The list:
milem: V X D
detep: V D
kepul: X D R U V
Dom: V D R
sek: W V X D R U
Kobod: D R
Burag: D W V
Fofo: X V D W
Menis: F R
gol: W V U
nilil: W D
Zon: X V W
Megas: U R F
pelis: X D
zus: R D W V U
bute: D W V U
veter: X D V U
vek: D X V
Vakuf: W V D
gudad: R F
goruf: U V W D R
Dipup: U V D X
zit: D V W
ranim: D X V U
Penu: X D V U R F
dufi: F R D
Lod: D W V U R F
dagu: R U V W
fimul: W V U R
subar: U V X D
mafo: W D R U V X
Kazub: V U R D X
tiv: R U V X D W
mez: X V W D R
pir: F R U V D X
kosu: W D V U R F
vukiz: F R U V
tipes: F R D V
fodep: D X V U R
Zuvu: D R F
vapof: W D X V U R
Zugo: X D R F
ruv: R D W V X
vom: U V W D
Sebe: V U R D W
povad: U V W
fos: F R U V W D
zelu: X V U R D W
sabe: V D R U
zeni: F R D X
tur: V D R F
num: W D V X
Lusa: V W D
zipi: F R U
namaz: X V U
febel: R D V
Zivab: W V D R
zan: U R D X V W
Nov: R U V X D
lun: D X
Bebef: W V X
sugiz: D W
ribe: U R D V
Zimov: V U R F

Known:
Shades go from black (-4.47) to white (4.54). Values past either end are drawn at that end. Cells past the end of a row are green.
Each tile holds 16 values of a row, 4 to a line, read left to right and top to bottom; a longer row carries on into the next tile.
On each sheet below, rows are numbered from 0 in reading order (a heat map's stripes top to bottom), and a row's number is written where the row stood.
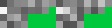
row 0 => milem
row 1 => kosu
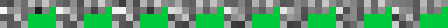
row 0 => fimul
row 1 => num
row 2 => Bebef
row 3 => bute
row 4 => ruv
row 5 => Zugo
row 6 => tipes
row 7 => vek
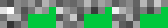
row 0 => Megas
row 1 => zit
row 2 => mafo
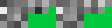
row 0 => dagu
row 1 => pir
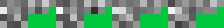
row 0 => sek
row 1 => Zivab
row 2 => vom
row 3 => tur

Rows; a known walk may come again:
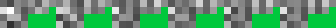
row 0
Megas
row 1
Burag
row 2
zeni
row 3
dufi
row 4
tipes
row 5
vukiz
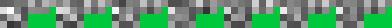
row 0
Zuvu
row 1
bute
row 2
fodep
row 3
pelis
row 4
zipi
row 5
sek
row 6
kepul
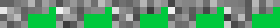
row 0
subar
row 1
tur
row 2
zit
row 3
Sebe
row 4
vek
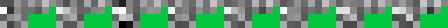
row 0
Dom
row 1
Dipup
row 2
gudad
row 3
sabe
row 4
mafo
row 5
Kazub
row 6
Lod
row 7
gol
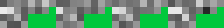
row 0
kosu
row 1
povad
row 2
vom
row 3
Vakuf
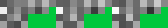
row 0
tiv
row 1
vapof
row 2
Zivab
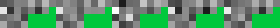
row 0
Fofo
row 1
ribe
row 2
Kobod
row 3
Zon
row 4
dagu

